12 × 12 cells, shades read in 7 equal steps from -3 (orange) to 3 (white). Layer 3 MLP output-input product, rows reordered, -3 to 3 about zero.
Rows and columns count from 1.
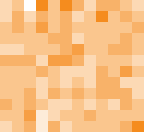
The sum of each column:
2 -2 -2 0 -3 -5 -2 4 -7 -3 -7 0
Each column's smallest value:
-1 -1 -2 -3 -2 -3 -2 -1 -3 -1 -2 -3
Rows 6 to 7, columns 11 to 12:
0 1 / -2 0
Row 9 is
0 0 -1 1 -1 0 -1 0 -1 -1 -1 1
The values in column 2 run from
-1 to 1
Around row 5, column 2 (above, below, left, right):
0 -1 1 0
